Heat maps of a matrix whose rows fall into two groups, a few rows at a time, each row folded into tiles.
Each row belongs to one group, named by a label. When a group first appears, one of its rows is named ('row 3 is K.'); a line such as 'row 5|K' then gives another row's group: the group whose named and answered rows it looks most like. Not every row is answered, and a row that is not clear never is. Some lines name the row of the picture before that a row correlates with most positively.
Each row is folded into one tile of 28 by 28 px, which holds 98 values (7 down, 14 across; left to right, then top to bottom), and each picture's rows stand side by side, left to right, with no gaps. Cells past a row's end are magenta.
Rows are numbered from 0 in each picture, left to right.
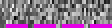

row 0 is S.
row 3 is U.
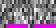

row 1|S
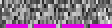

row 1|U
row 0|S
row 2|U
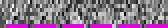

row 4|U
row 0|S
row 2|U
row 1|S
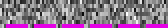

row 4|U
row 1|U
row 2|S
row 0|U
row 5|S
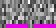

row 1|S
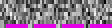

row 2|U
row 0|S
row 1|U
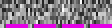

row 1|U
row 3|U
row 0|U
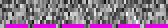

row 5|U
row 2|U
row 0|U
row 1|S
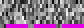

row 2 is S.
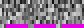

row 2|U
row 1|S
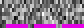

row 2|S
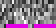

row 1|U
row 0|U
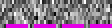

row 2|U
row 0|U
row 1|S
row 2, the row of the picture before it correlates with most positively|0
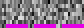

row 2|U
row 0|S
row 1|S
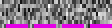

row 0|U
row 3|U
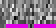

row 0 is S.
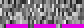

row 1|S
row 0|U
